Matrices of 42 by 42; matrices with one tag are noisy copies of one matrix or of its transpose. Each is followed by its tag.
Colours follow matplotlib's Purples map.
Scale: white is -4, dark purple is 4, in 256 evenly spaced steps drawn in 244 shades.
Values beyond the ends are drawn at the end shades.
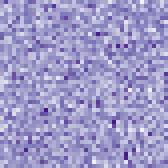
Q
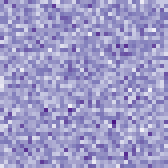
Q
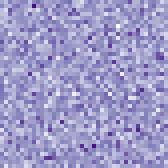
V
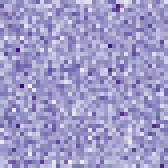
Q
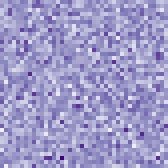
V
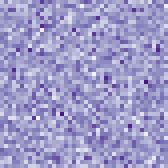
V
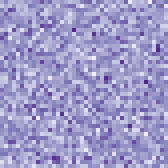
V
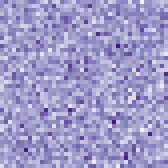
Q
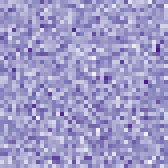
V
